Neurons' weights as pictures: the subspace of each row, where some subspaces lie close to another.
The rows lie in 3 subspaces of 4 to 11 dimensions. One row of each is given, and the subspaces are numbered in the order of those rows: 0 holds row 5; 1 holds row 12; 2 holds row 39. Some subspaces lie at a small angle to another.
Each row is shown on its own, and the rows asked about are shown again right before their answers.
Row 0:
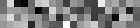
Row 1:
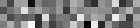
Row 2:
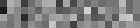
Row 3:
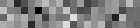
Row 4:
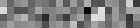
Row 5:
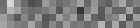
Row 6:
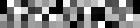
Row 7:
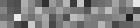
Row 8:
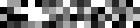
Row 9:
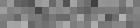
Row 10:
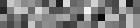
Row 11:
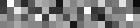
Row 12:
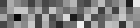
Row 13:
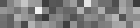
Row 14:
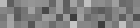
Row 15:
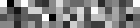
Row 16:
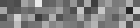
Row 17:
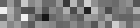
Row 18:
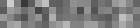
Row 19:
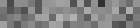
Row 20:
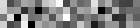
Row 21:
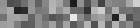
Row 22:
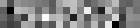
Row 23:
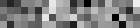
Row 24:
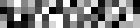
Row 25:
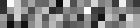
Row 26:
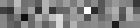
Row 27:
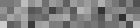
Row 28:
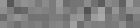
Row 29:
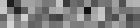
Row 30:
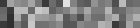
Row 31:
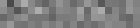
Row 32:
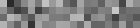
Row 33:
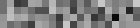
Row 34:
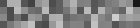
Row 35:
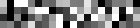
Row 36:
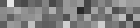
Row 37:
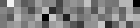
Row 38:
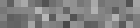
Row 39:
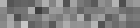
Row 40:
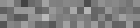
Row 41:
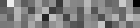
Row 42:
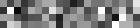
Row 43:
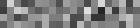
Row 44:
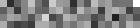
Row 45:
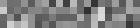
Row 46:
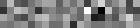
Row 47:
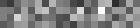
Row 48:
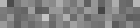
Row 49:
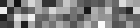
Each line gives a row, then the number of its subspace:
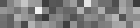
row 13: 0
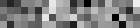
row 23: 0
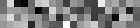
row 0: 2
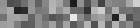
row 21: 0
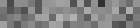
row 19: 0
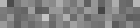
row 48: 0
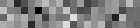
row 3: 0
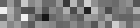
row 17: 0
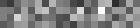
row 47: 0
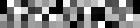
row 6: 1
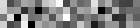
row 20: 0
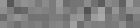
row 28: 1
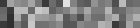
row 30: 0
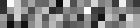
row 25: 2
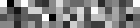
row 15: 2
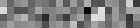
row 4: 1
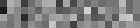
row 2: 0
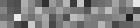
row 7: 0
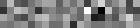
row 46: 1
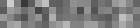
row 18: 0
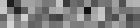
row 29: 2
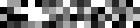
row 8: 0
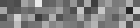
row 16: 0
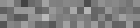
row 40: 0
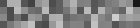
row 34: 0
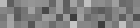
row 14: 0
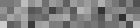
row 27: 0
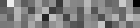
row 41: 1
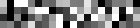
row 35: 2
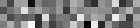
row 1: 0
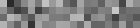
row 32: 1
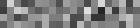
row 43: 1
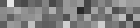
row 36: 0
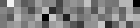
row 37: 1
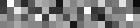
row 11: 1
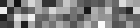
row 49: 0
